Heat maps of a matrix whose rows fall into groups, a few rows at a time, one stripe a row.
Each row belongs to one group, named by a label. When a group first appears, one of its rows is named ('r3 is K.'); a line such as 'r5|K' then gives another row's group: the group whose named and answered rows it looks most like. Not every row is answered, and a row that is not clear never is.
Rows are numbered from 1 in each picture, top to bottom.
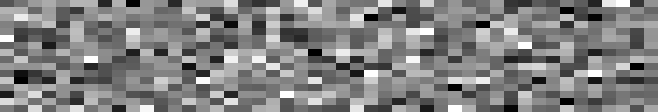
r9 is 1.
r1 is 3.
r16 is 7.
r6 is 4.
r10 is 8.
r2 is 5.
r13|1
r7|4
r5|4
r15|5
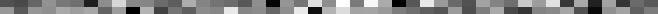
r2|3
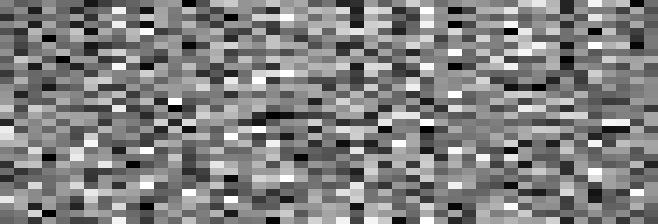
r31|4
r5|7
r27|7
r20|5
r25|8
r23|4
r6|4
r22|7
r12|1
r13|1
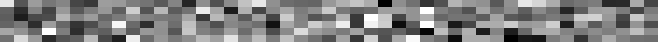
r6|1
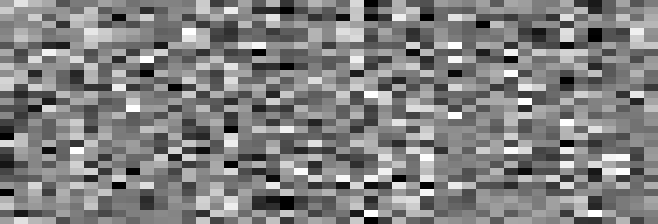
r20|4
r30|5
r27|7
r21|5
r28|4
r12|5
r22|4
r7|1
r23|3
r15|4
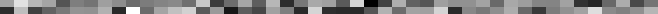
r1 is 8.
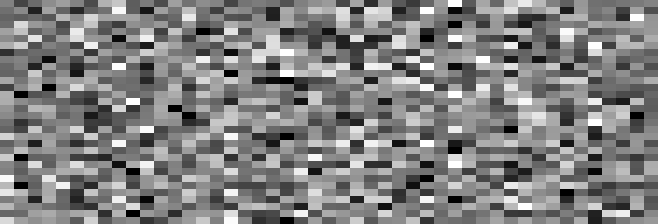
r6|7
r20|5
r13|4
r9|1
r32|5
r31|3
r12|5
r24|7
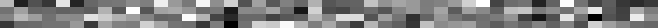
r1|1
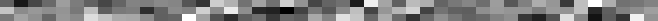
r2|5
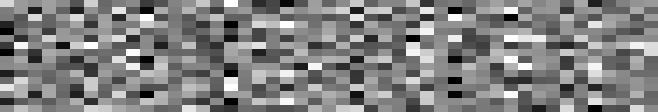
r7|1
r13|5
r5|4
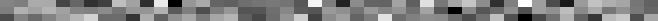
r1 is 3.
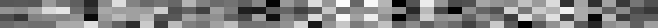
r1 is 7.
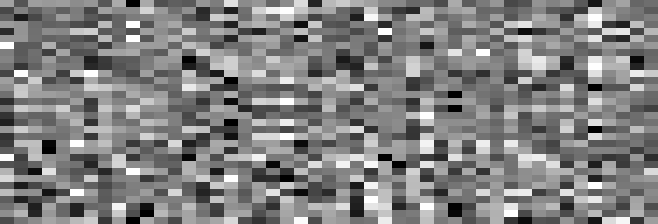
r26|5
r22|4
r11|1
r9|8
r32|3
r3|8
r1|3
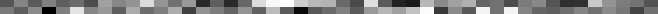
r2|4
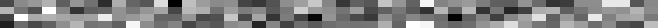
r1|3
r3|1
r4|4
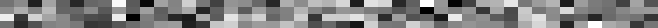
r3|3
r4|8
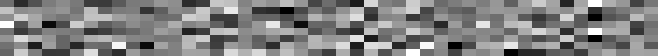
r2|5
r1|8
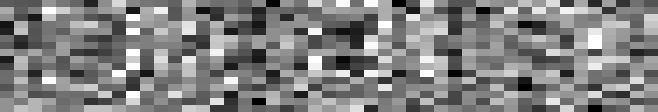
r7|8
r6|8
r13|3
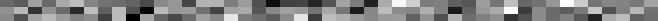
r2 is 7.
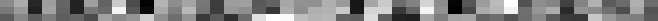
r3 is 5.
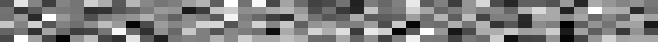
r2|8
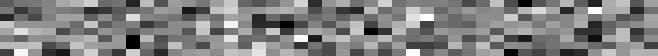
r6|3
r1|3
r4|5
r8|1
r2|8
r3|4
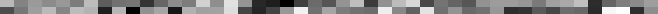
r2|3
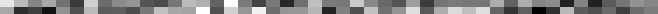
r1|5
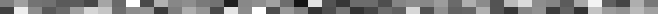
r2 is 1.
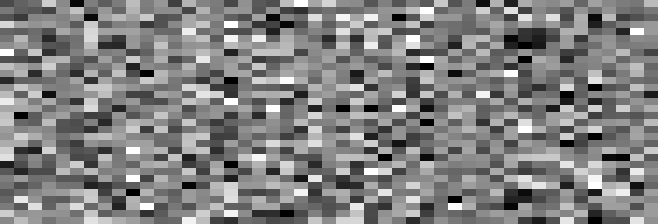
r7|1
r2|4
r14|4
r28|3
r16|7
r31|5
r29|1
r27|8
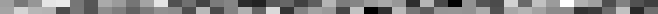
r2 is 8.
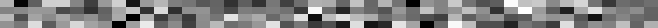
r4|7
